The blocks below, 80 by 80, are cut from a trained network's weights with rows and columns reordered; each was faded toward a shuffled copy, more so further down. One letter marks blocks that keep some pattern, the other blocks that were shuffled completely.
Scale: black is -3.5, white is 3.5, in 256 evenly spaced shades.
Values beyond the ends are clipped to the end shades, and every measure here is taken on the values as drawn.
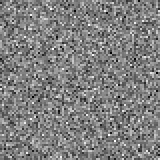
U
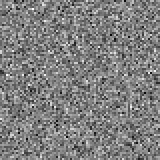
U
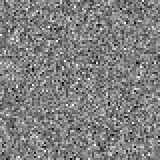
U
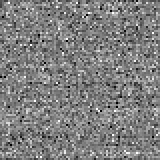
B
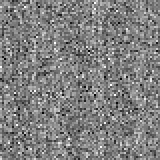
B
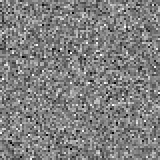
U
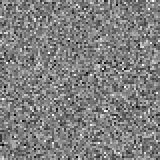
B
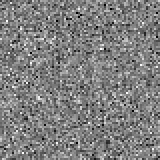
U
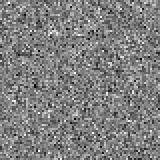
U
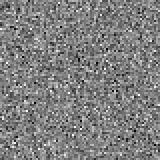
U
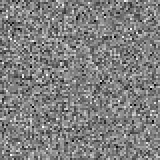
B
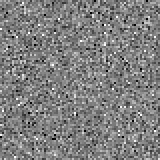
U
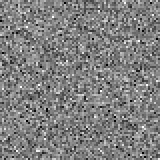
U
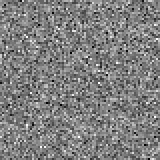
U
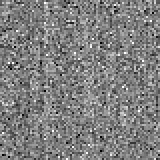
B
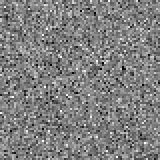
U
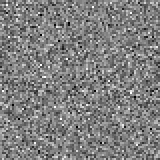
B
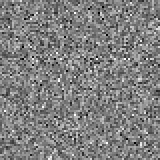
B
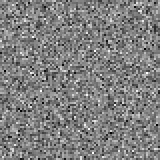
U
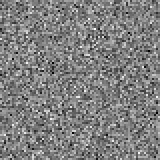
U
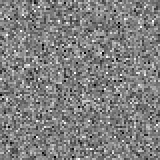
U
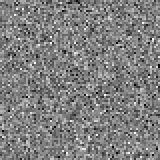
U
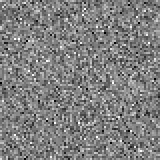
U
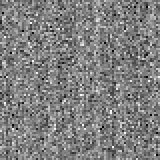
B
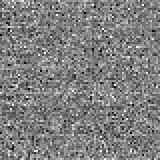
B
